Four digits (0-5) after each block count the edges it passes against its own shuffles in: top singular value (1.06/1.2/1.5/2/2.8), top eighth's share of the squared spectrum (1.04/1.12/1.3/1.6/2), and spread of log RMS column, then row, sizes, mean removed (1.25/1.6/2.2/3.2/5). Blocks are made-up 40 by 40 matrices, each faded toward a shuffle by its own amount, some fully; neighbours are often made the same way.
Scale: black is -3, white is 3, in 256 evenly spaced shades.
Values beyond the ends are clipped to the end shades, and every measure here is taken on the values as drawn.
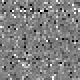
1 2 0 1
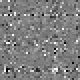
2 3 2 2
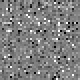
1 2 2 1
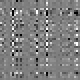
4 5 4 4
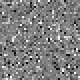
0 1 0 0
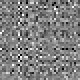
4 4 3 2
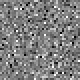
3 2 0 0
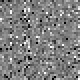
1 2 1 0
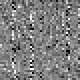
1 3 3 0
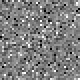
0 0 0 0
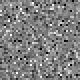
0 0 0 0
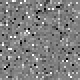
2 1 0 0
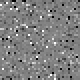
0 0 0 0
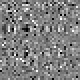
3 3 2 2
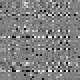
4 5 2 3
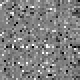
3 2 0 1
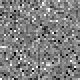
0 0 0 0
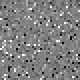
0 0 0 0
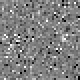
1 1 1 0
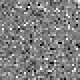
0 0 0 0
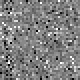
2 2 1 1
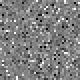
0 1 1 0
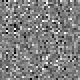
3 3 2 1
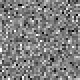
2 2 0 0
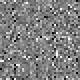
3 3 1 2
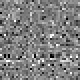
3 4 2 2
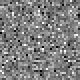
2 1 0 0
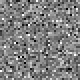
2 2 0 0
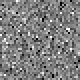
1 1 0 0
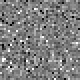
2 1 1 0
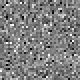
2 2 1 0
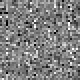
1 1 2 0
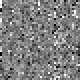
1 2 2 0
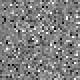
2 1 0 0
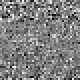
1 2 0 2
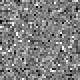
0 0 0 1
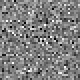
1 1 0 2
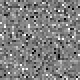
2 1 0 0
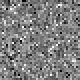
0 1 0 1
